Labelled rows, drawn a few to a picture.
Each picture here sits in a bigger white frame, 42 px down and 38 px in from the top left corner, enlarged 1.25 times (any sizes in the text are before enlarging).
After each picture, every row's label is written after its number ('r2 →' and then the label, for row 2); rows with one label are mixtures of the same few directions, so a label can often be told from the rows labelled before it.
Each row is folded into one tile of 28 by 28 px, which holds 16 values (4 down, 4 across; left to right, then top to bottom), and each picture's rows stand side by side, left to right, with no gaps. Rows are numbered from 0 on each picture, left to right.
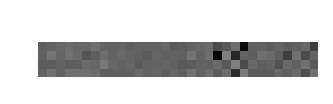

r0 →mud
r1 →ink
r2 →ink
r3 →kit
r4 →mud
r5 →kit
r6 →ink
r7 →kit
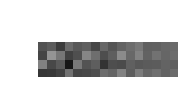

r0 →ink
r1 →ink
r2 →mud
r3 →mud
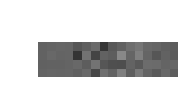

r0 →mud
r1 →kit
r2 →mud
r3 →mud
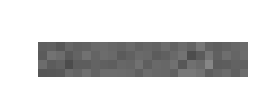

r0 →ink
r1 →mud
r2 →ink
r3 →ink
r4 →ink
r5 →mud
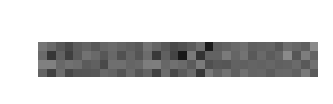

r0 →mud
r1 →ink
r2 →mud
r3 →mud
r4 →kit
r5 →mud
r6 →kit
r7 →kit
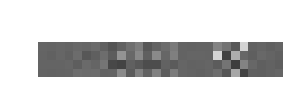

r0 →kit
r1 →ink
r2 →mud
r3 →mud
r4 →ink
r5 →kit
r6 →ink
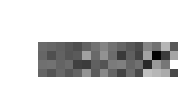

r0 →mud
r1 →mud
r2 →mud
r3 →ink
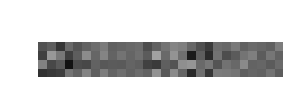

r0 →ink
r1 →mud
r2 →mud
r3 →mud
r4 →mud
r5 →ink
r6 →kit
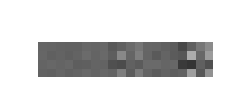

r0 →mud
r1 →mud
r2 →mud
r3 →mud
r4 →mud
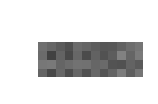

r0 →mud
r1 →mud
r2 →mud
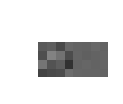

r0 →ink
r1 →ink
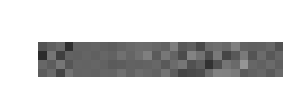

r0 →kit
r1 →kit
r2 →mud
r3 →kit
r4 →ink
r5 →ink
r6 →kit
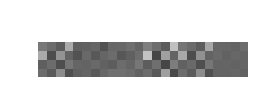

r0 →kit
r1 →kit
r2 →ink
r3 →kit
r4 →kit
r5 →kit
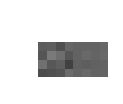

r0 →ink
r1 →mud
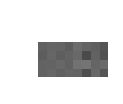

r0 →kit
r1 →mud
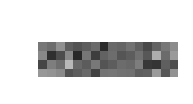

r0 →ink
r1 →kit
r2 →ink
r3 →mud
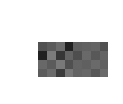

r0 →kit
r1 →kit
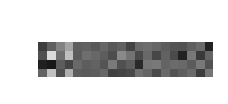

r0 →mud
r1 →ink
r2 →ink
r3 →mud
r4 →kit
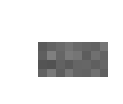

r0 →mud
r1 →kit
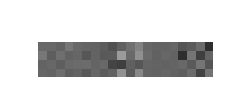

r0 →kit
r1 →mud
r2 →mud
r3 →kit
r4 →kit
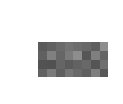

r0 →mud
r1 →kit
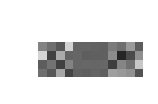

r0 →kit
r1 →mud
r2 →ink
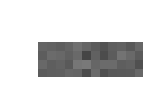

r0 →ink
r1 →mud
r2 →ink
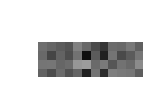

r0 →mud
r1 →mud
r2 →ink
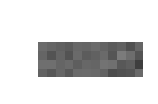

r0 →mud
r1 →ink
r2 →ink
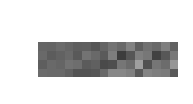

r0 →ink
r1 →ink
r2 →ink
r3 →ink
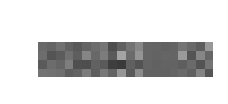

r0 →ink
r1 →mud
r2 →mud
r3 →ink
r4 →kit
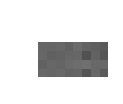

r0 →ink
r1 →mud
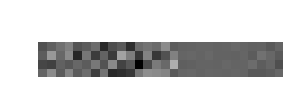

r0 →mud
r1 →kit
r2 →ink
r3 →ink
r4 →mud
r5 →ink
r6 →ink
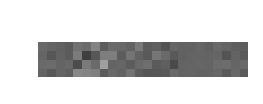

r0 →mud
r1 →ink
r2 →kit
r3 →ink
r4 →kit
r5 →mud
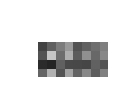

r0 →mud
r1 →mud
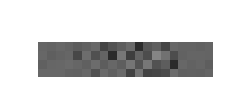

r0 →ink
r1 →kit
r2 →kit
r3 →ink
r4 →ink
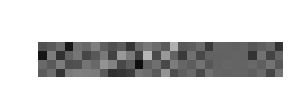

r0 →kit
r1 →ink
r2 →ink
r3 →kit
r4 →kit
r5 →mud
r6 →kit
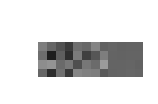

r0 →mud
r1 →ink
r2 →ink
